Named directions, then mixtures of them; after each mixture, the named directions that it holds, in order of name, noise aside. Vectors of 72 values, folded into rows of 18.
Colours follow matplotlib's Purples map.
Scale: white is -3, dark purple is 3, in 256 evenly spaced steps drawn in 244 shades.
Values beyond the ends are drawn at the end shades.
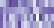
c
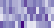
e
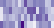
e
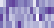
c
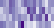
e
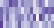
c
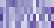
c, e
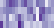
c, e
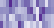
c, e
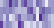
c, e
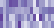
c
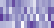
c, e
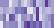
c, e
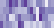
c, e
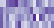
c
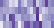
c, e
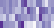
c, e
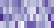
e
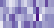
c, e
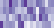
c, e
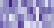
c, e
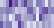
c, e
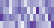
e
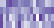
c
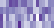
c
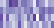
c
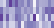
c, e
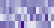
e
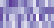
c
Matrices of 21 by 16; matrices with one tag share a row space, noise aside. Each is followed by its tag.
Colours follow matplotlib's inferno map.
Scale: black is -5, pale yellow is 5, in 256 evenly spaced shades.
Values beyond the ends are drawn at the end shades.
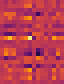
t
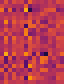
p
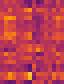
t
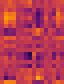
t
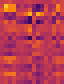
t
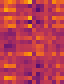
t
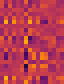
p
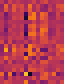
p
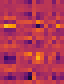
t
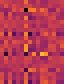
p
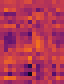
t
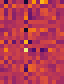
p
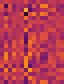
p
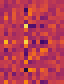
p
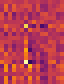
p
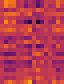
t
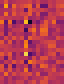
p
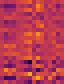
t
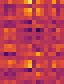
t
